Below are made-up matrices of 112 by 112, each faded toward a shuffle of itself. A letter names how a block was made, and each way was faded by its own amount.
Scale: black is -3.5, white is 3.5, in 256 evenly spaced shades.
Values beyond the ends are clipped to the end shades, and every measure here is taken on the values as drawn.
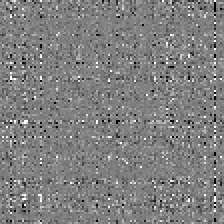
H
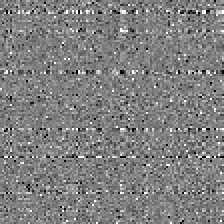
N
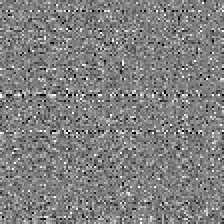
N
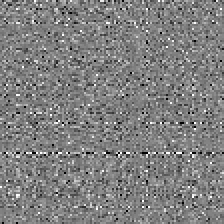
N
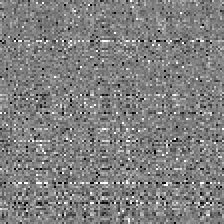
N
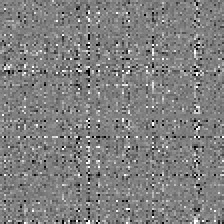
H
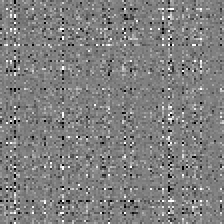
H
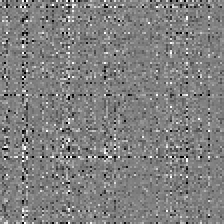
H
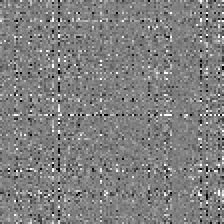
H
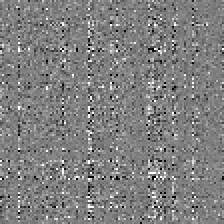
H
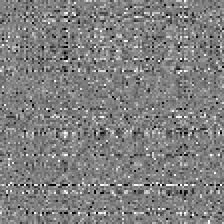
N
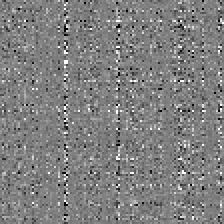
H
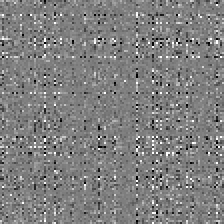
H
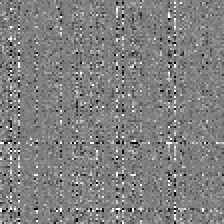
H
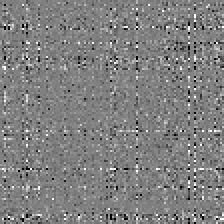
H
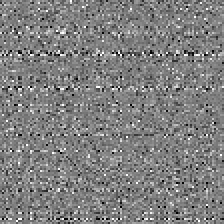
N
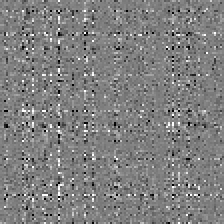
H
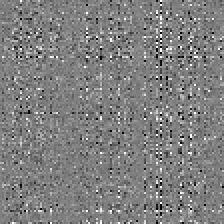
H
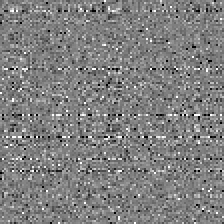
N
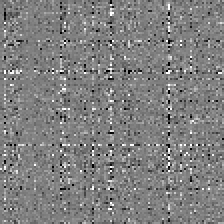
H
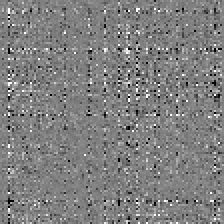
H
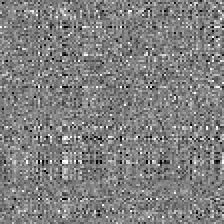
N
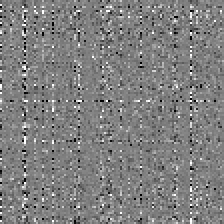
H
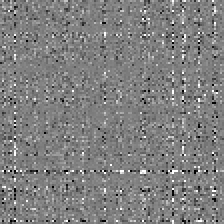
H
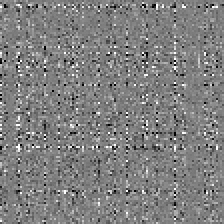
H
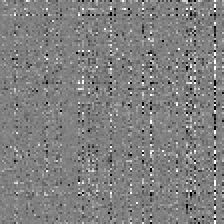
H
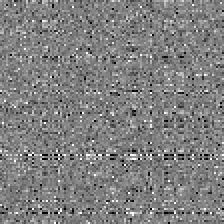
N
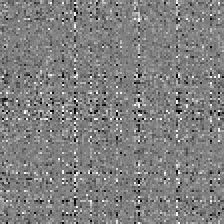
H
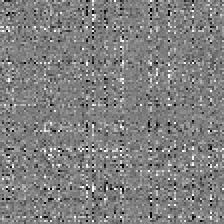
H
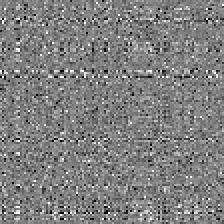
N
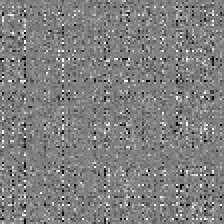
H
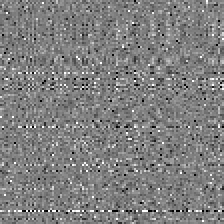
N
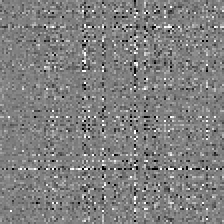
H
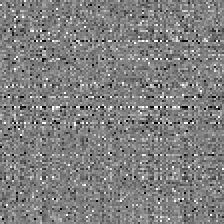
N
